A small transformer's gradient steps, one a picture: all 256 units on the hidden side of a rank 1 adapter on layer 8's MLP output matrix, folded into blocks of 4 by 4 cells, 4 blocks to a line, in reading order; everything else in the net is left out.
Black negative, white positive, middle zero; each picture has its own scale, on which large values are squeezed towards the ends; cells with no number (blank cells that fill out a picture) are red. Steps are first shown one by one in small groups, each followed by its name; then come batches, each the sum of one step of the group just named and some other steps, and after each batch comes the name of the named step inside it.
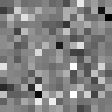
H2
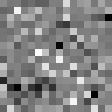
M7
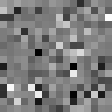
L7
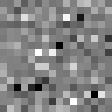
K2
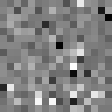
L7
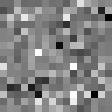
H2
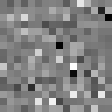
L7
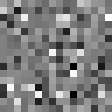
L7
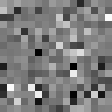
L7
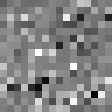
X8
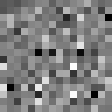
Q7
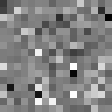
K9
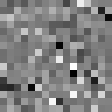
Q7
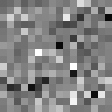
X8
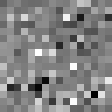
X8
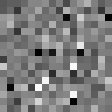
Q7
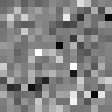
X8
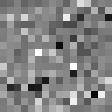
X8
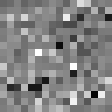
X8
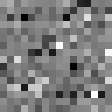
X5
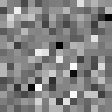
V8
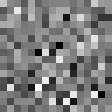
V8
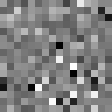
V8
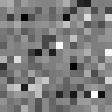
X5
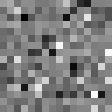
X5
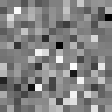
V8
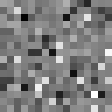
X5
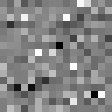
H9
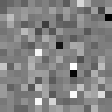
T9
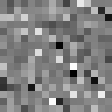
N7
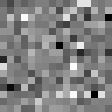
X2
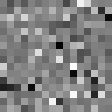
X2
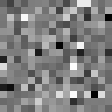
X2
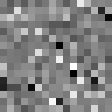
N7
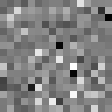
T9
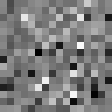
X2
